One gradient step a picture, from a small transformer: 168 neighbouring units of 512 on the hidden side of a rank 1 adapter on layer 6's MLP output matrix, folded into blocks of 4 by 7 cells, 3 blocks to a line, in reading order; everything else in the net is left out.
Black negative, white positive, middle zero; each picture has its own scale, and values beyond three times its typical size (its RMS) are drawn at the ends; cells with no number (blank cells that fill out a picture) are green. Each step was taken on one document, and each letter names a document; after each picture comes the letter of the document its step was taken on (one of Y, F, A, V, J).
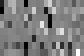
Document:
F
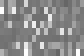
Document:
F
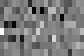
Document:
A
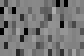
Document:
A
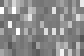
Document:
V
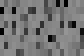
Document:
A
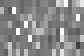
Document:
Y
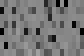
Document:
A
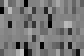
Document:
F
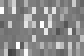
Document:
F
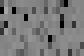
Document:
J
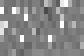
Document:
J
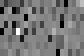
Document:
V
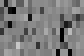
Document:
V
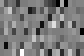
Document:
A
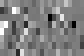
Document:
J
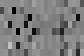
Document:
Y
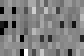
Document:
J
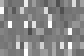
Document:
F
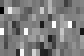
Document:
A
